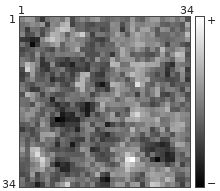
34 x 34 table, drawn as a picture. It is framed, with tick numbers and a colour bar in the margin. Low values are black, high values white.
Odd rows or columns: none. Ninth with the lowest average: middle left. Mirror symmetry: none.
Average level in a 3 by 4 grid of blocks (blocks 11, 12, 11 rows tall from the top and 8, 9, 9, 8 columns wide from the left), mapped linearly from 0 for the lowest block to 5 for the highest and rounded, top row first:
2 2 5 4 | 1 0 5 3 | 3 1 4 2
